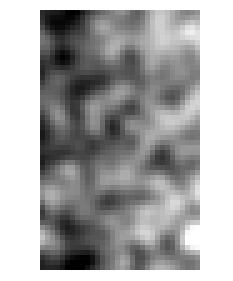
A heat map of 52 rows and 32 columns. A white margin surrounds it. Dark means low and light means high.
No single row or column stands out from its neighbours. The texture is blotchy. There is an overall slope up to the right. There are no lone odd cells. The values follow a bell shape.
